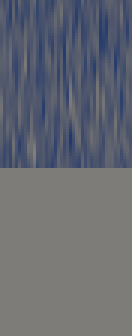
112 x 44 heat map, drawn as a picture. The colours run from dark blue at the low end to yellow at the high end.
It is made of 2 by 1 panels. Panel 1,1: low, streaked downward. Panel 2,1: middling, flat.
